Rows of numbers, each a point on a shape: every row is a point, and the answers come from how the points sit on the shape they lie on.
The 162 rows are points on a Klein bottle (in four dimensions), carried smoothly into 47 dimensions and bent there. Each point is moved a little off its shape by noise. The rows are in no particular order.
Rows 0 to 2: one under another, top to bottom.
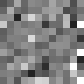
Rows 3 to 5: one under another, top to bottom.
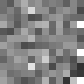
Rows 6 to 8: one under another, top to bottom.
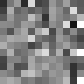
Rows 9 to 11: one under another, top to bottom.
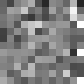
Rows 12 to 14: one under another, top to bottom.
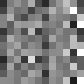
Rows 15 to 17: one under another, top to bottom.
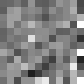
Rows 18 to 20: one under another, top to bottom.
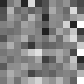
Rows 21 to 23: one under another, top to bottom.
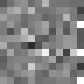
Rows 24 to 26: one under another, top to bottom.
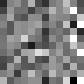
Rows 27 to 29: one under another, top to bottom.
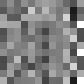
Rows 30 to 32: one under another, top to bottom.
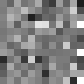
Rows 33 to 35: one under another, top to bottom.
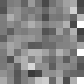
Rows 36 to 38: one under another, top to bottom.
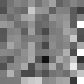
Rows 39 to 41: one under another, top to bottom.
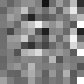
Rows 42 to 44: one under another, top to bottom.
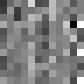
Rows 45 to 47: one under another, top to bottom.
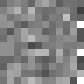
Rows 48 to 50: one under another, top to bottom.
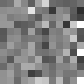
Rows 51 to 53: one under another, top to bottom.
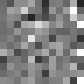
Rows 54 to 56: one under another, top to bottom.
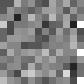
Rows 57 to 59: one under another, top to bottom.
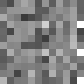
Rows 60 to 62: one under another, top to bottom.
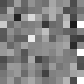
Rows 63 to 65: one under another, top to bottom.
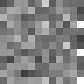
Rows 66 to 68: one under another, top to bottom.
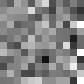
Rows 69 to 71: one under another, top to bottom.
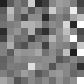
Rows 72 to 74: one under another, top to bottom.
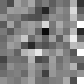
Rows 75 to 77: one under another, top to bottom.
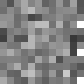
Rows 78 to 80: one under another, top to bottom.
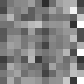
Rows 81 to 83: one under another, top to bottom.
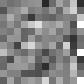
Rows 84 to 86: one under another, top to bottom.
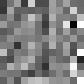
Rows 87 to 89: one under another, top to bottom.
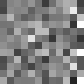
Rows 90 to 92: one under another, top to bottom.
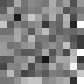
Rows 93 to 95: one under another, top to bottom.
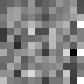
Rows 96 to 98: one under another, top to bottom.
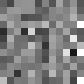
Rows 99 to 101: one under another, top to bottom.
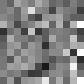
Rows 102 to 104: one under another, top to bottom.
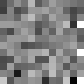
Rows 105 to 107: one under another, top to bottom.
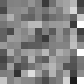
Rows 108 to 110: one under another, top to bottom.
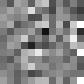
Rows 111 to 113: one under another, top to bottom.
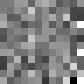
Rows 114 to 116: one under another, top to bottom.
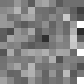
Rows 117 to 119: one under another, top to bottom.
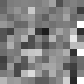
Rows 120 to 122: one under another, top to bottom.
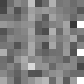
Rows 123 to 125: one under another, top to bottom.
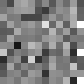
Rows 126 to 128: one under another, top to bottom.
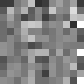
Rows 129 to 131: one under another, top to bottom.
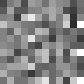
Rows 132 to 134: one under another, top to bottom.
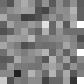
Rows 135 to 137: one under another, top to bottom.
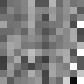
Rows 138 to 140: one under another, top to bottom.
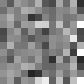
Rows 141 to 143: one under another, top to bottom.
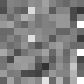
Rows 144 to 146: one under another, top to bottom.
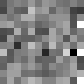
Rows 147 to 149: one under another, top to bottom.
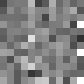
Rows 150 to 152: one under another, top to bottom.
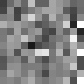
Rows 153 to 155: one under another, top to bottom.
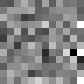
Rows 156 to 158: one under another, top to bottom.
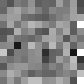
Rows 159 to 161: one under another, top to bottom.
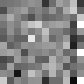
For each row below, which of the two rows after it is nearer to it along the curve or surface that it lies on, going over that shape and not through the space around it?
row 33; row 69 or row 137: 137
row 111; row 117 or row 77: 77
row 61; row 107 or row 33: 107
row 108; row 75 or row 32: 75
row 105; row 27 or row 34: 34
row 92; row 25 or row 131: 25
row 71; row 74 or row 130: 130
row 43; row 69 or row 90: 90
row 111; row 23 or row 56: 56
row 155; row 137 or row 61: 137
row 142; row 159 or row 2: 159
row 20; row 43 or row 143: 43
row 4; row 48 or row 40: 48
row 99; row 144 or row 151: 144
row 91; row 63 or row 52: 63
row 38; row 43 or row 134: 43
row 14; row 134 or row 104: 104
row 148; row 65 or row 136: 65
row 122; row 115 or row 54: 115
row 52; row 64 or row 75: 75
